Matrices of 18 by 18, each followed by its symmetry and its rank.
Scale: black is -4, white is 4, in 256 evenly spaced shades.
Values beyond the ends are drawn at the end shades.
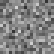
neither, full rank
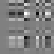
neither, rank one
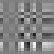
neither, rank one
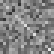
symmetric, full rank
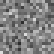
neither, full rank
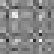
symmetric, rank three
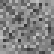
symmetric, full rank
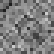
symmetric, full rank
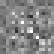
symmetric, rank three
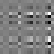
neither, rank one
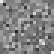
symmetric, full rank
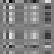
neither, rank one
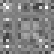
symmetric, rank three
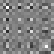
symmetric, rank three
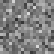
neither, full rank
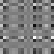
neither, rank one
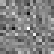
symmetric, rank three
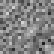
symmetric, full rank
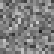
neither, full rank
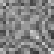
symmetric, rank three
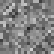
symmetric, full rank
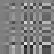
neither, rank one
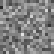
neither, full rank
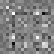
symmetric, rank three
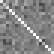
symmetric, full rank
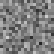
neither, full rank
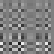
neither, rank one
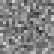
neither, full rank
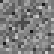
symmetric, full rank
